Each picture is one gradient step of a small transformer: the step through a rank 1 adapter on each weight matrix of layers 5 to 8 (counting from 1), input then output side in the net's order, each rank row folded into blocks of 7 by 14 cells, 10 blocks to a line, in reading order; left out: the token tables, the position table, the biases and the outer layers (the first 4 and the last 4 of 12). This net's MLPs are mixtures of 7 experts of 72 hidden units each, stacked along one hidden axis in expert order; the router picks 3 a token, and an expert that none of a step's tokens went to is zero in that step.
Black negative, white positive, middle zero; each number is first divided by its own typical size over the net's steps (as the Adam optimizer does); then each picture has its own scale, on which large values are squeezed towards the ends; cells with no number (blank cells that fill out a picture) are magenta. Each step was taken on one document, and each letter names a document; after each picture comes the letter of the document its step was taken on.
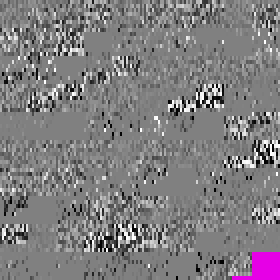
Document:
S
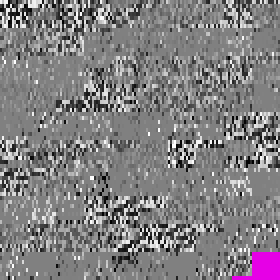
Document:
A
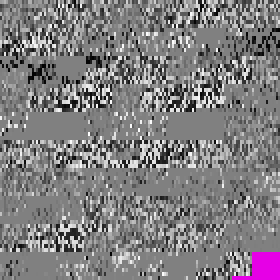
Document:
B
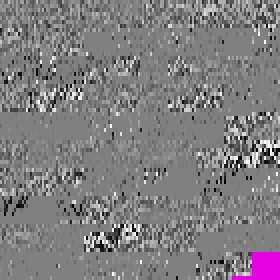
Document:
S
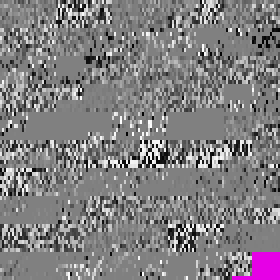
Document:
B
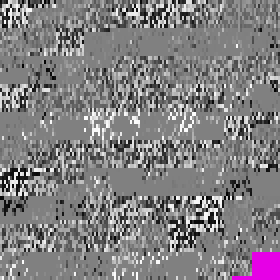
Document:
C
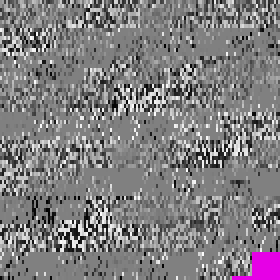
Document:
C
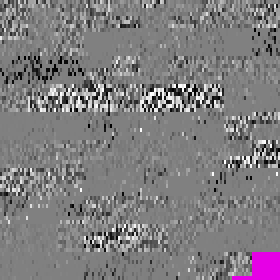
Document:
S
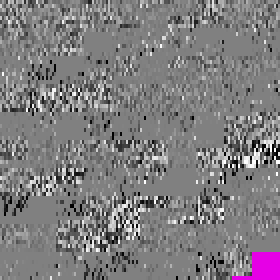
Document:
S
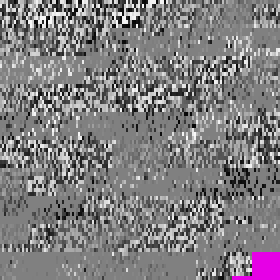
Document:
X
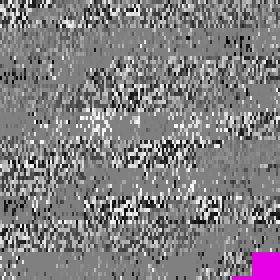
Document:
C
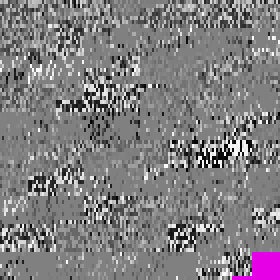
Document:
A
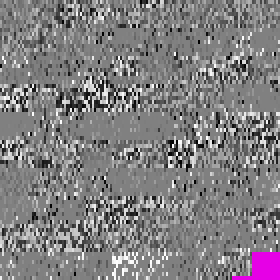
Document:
A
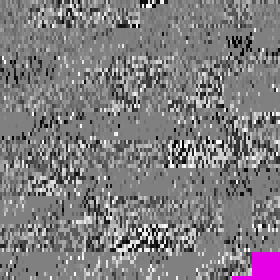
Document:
A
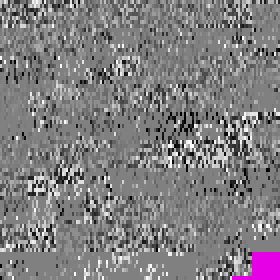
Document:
A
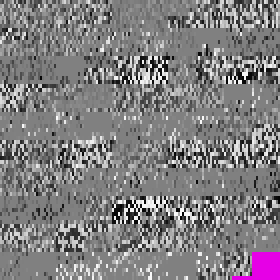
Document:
B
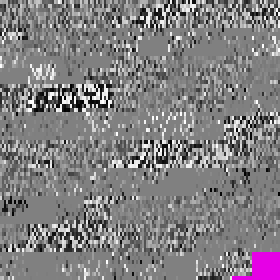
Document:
X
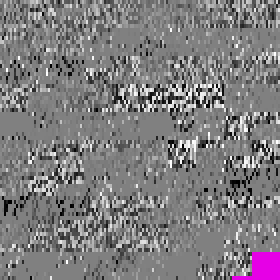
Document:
A
